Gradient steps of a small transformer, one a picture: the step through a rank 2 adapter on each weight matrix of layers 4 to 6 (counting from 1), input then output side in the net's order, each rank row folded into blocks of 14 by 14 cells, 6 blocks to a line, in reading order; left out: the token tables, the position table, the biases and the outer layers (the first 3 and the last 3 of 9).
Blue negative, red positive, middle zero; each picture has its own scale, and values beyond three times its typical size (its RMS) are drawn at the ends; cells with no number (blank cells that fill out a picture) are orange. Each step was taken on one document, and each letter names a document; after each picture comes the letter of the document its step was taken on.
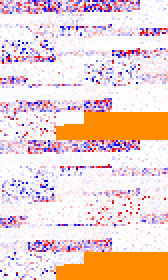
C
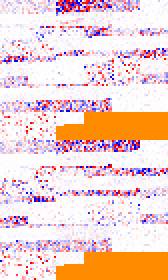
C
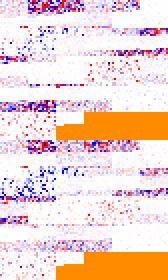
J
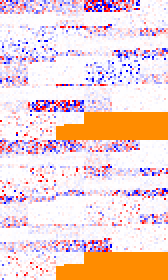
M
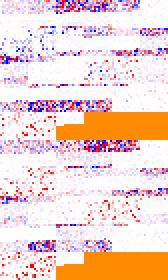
J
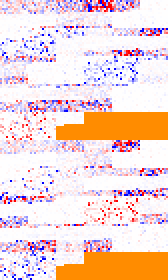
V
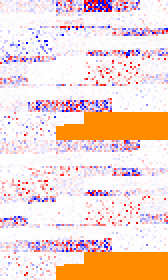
C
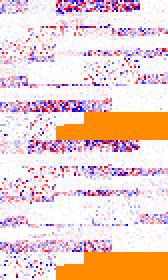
M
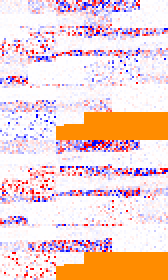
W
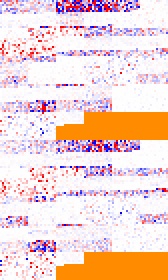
M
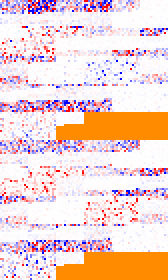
V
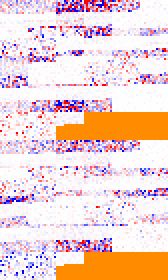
M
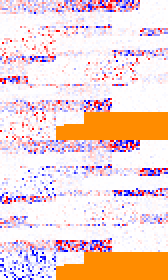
V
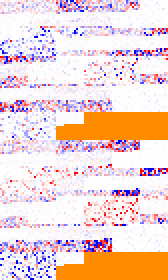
V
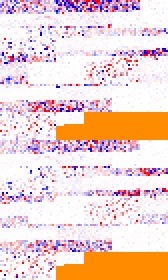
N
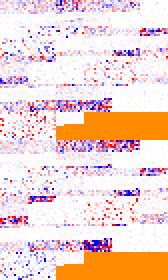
V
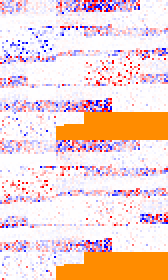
C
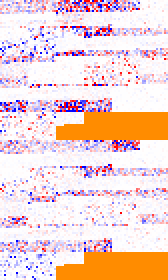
M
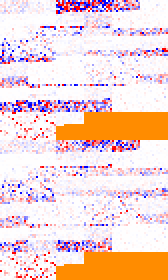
W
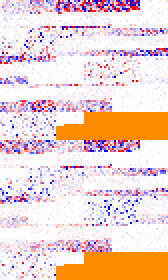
N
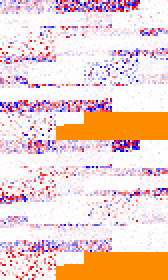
N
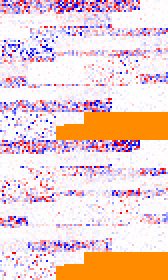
W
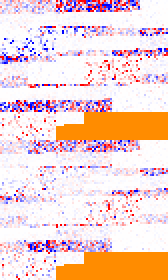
J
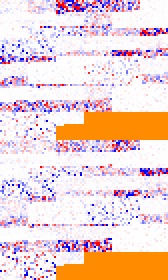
W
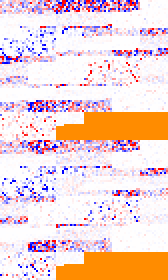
J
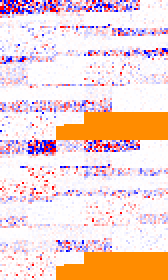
M
